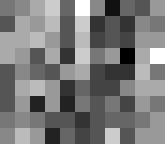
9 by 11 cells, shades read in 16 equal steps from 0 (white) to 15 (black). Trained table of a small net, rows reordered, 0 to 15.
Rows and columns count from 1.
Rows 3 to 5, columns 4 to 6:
6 10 4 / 5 12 3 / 10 6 5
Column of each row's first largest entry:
8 7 7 9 8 5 3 6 4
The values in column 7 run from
7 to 12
